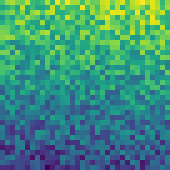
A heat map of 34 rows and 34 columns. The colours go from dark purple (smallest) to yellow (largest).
Ninth with the lowest average: bottom left. Slope: up to the top. Grain: fine. Ninth with the highest average: top right.
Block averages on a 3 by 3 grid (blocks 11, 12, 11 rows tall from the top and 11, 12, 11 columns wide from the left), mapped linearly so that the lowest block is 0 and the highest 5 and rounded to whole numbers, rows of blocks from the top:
4 5 5
2 3 3
0 0 1
